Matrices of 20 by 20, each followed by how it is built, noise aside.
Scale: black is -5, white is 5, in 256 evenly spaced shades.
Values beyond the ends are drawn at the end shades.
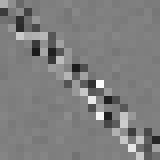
banded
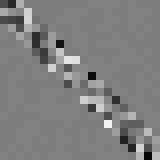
banded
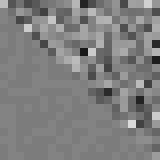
upper triangular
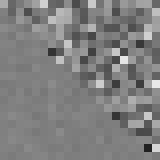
upper triangular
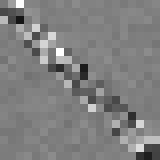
banded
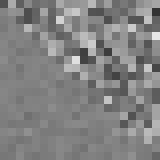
upper triangular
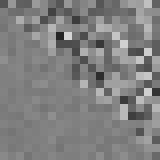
upper triangular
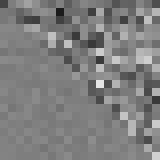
upper triangular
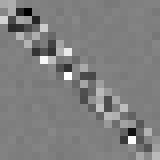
banded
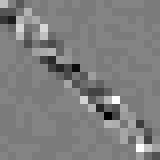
banded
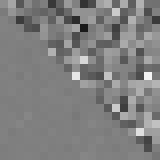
upper triangular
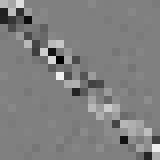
banded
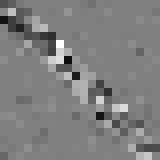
banded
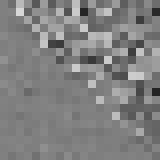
upper triangular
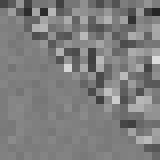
upper triangular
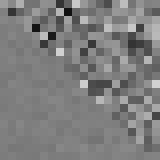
upper triangular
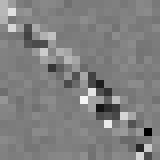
banded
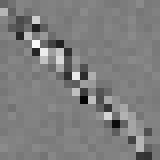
banded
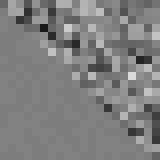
upper triangular
